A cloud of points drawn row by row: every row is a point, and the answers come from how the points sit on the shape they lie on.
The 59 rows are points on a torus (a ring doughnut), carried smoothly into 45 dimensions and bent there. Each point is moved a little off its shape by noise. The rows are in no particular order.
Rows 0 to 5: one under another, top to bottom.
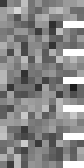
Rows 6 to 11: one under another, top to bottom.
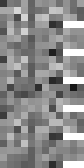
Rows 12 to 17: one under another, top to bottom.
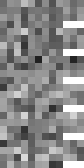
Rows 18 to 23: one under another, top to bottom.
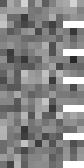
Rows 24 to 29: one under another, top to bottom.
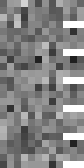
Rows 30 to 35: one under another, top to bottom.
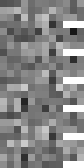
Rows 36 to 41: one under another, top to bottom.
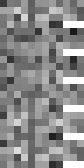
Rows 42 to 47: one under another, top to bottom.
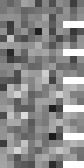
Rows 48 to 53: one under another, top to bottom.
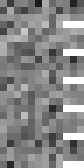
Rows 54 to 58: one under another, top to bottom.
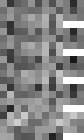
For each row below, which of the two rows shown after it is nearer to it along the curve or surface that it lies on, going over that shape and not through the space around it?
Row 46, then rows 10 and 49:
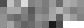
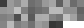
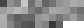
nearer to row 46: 10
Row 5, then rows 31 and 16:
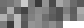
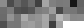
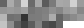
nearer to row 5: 31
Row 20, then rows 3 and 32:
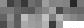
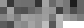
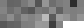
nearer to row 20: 3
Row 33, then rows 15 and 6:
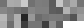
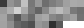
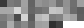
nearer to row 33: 15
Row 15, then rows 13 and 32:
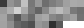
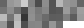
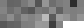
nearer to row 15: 32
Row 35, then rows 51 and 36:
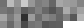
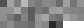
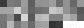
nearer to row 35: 51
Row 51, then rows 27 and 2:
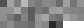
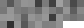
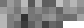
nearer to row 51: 2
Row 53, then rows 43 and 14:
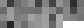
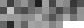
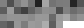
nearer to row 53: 43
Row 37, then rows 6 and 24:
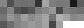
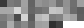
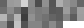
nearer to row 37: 24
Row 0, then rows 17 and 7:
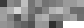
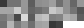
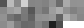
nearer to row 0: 17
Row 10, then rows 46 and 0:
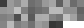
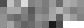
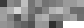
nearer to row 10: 46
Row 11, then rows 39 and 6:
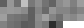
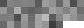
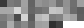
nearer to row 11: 39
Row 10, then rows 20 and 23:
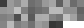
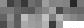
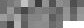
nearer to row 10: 20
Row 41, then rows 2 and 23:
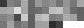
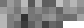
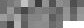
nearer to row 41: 2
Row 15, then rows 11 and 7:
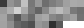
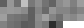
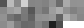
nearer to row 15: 11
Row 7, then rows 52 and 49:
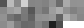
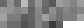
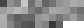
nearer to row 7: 52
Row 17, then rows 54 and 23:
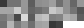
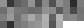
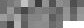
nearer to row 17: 54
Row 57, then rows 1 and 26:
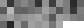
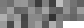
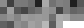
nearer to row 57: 26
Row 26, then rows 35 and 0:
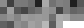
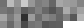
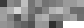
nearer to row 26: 35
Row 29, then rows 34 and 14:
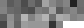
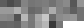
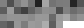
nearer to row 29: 14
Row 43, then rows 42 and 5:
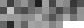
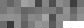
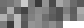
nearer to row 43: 5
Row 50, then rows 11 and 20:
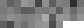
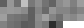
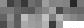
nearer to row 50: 20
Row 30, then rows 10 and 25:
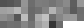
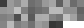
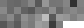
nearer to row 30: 25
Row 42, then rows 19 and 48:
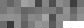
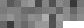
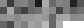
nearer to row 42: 19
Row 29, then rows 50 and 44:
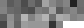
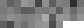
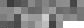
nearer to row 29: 50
